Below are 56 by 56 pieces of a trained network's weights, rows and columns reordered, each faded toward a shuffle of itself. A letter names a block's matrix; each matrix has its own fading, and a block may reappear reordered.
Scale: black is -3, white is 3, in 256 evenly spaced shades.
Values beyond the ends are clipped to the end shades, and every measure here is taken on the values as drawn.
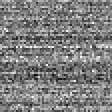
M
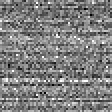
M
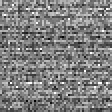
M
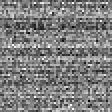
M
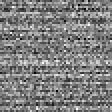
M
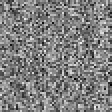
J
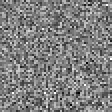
J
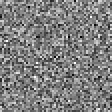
J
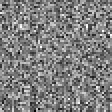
J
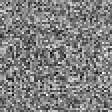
J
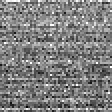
M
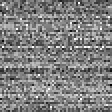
M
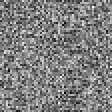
J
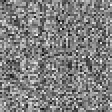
J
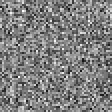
J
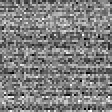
M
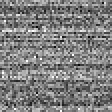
M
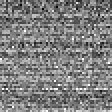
M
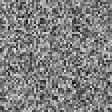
J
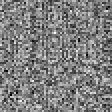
J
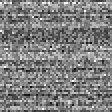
M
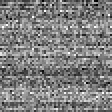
M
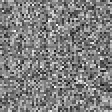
J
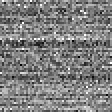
M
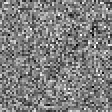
J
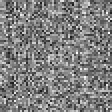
J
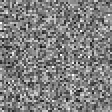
J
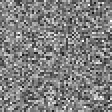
J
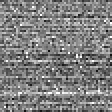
M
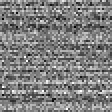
M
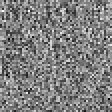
J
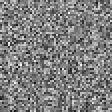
J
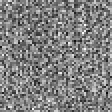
J
